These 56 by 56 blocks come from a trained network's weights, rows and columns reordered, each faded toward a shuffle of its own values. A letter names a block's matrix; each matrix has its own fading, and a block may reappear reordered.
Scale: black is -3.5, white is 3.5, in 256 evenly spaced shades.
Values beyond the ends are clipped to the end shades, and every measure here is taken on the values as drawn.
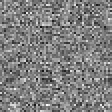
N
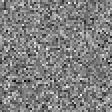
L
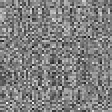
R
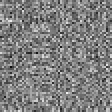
R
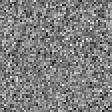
L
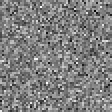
L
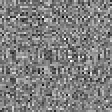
N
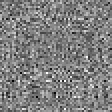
N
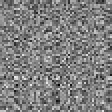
R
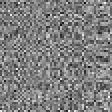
R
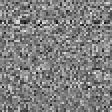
N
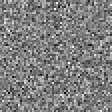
L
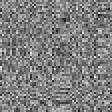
R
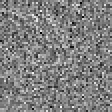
L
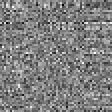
N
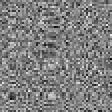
R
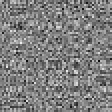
R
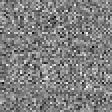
N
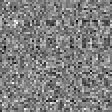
N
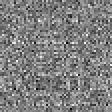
N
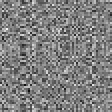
R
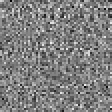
N
